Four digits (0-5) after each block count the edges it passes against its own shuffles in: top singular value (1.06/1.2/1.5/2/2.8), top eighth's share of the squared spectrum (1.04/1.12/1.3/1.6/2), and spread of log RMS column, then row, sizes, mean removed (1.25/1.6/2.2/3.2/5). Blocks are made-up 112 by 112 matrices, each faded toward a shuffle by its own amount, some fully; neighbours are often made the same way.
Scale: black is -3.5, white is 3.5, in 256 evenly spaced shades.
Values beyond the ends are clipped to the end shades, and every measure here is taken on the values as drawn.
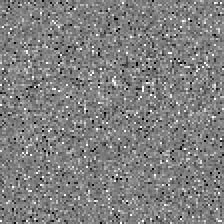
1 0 0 1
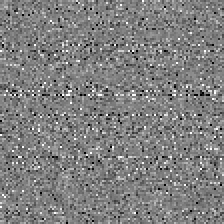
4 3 1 3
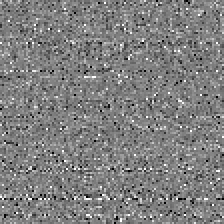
4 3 1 2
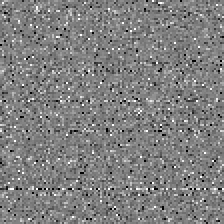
3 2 0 2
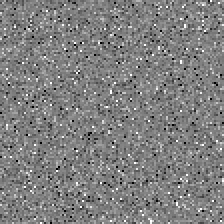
0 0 0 0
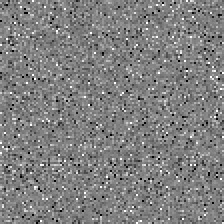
2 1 0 1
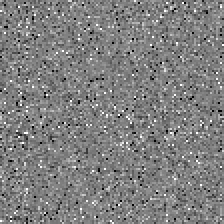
1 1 1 0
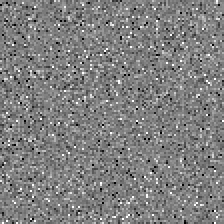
0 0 0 0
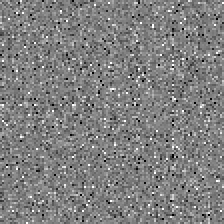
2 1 1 1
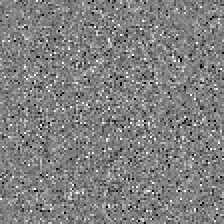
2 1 1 1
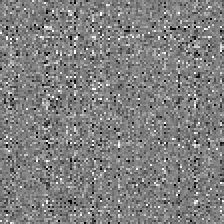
3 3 3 2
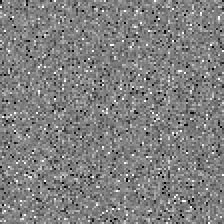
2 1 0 0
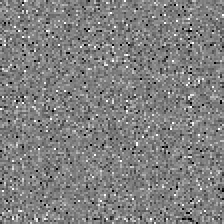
2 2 1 1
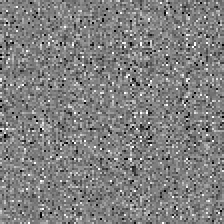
2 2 2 2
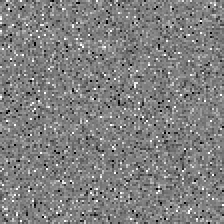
0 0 0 0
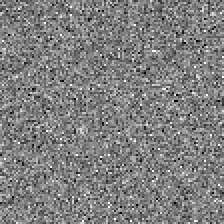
0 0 0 0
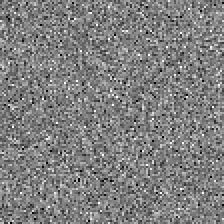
0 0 0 0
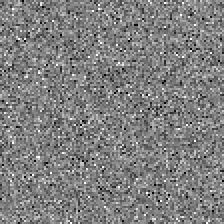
0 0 0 0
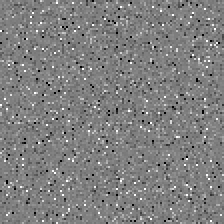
1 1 0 0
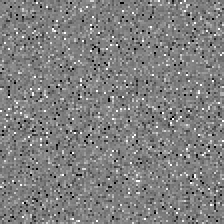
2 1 0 0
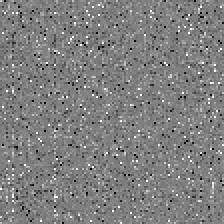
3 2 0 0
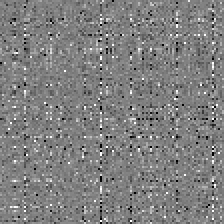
4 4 3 3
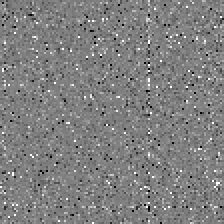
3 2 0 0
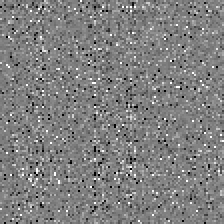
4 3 2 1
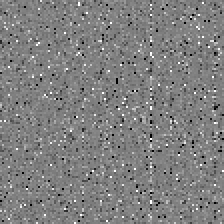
3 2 1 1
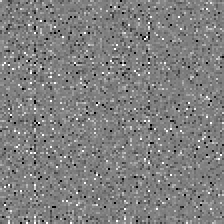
3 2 1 1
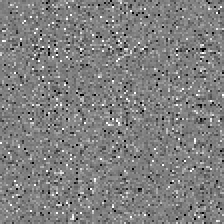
3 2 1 1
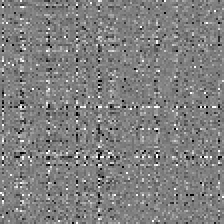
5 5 3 3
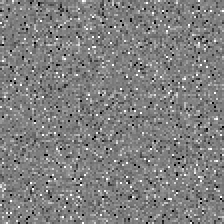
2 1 0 0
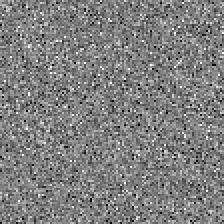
2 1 0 0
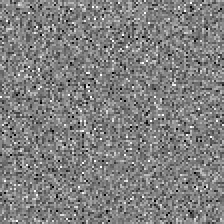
1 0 0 0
